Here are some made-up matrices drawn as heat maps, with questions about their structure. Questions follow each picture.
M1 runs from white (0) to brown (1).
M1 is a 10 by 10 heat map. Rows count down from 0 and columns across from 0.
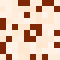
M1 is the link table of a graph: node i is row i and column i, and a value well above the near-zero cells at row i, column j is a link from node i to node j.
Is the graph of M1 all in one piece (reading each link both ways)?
yes
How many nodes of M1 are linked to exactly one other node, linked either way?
3
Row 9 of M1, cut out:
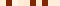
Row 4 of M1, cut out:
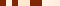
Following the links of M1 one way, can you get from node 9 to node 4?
yes
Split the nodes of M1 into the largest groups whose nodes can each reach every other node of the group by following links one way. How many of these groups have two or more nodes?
1
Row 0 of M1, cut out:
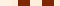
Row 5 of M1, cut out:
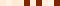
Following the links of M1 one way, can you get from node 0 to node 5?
yes
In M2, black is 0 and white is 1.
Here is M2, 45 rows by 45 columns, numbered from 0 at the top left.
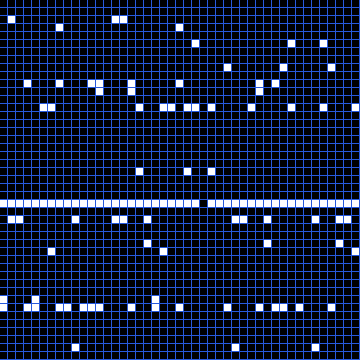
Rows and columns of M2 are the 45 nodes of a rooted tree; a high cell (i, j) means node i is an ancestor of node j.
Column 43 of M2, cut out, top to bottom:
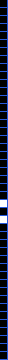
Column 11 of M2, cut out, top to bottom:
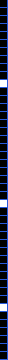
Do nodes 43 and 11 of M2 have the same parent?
no
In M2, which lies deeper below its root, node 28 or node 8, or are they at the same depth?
node 28
